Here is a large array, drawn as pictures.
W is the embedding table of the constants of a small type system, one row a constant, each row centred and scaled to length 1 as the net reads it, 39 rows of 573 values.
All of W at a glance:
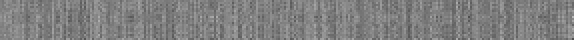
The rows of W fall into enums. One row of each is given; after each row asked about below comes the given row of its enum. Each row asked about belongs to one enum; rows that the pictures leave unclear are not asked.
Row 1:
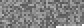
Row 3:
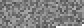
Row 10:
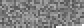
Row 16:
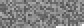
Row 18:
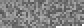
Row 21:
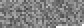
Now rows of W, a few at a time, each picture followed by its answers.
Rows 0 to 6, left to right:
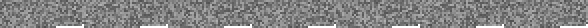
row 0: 3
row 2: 18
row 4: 18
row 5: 1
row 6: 3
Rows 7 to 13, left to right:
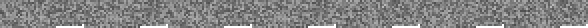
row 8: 10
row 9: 18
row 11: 21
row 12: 3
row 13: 21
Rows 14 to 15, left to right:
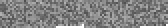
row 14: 16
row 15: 18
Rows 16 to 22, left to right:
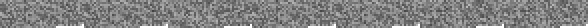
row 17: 16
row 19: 16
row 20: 16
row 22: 21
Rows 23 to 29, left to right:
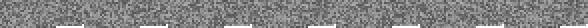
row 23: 3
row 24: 18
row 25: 1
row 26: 10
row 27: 1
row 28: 16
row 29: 10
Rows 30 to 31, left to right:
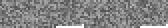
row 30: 10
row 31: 21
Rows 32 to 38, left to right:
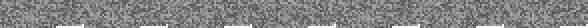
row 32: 10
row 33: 18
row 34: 1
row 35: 16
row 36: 10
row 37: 1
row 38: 18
